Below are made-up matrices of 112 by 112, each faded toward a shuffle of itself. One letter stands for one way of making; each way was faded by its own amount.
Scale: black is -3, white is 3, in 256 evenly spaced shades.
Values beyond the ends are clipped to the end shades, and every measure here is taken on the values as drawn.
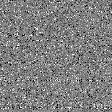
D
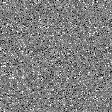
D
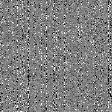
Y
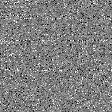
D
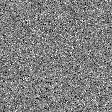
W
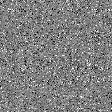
D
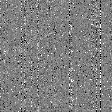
Y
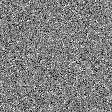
W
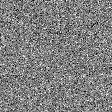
W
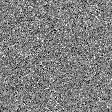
W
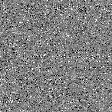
D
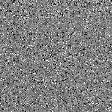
D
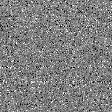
D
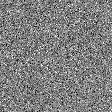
W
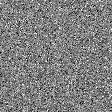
W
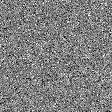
W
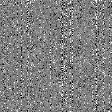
Y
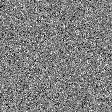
W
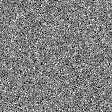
W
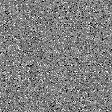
D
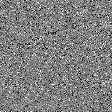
D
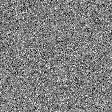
W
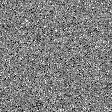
W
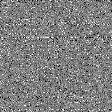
D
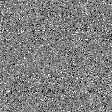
D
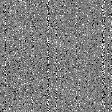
Y
